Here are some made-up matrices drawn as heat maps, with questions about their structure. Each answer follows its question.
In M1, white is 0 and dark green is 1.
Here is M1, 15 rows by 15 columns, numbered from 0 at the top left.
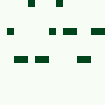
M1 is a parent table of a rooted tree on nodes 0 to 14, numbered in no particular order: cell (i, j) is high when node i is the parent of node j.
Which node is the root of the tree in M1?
0
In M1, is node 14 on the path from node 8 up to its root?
no
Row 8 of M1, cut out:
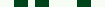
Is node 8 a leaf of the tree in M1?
no
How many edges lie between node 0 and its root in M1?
0
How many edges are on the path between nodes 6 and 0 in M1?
2
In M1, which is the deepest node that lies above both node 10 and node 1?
4
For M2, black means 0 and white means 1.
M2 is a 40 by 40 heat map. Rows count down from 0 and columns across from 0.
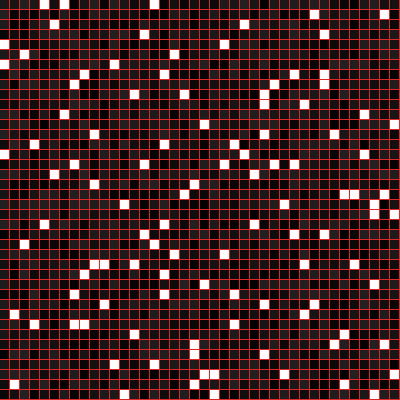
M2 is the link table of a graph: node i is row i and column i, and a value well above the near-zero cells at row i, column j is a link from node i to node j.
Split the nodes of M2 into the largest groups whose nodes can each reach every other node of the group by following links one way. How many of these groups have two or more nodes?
3
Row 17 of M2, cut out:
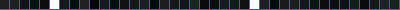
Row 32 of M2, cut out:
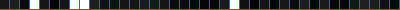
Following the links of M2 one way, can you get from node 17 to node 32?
yes
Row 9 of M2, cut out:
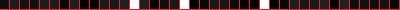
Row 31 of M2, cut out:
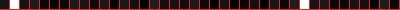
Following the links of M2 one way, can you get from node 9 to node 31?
yes
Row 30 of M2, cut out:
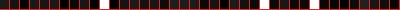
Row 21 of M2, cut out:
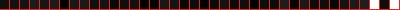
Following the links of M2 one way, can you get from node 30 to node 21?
no
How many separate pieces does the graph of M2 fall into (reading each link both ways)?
3
